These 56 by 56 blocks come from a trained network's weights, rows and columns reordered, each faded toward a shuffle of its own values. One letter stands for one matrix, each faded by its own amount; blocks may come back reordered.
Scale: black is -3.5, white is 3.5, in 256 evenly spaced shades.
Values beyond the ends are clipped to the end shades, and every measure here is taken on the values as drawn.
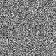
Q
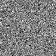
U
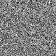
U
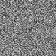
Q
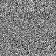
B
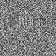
Q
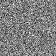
U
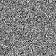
B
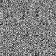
B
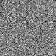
B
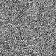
B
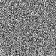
Q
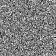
U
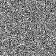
B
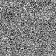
B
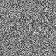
Q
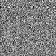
B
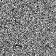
U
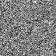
B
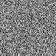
Q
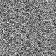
Q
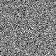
B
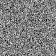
U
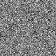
B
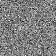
U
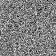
U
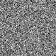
U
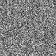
B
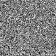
U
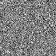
B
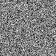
U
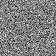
U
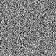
Q
